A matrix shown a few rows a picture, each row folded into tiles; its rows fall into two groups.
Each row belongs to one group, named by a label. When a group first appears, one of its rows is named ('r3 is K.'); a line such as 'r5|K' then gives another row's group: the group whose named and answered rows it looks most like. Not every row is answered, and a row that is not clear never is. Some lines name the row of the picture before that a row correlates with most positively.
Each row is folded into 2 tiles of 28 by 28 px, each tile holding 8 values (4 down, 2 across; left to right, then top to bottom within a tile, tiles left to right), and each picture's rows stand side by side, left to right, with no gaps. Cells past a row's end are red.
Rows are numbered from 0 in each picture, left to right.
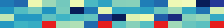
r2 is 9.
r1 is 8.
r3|9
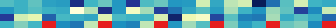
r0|9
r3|9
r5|8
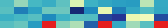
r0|8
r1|8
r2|9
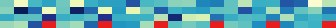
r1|8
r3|9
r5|9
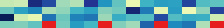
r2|8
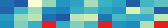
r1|9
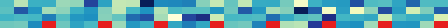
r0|8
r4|8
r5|8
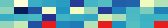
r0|8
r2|9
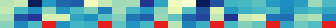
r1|9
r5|9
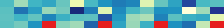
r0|8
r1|8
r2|9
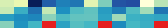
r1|9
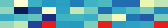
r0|8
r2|9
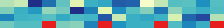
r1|8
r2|9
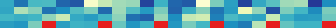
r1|9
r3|9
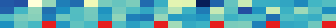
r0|9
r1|9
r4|8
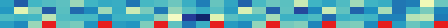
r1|8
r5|8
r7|9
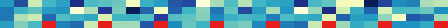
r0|9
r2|8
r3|9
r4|8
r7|9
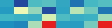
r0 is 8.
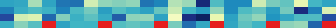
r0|9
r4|9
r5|8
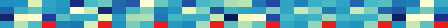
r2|9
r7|9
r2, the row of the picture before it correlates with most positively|4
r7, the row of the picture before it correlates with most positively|0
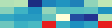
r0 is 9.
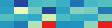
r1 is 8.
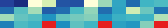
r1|9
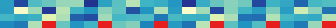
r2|8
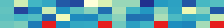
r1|9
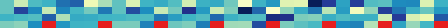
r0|8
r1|9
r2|8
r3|8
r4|8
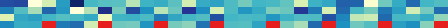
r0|9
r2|8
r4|8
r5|8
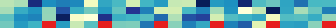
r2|8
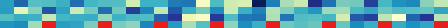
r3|9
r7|9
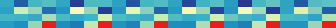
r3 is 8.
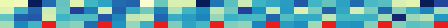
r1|8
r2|9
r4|8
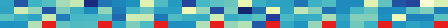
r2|9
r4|8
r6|9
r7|9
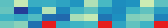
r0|8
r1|9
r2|9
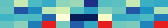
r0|8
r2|8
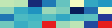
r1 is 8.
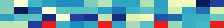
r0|8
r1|9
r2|9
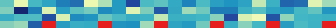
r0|8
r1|9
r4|9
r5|9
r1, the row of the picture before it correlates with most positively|1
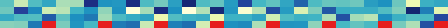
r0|8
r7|8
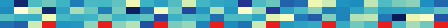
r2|8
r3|8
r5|9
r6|9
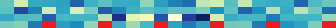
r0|8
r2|9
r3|9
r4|8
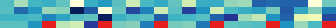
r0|8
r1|8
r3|8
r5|9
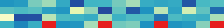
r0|9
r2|8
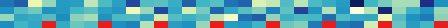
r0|9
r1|9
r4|9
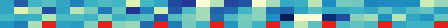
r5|9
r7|9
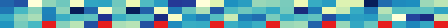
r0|9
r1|8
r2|8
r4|9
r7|9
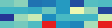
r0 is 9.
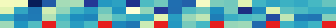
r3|9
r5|9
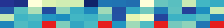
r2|9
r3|8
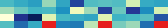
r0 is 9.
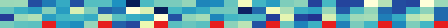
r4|8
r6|9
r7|9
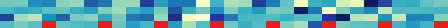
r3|9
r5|8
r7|9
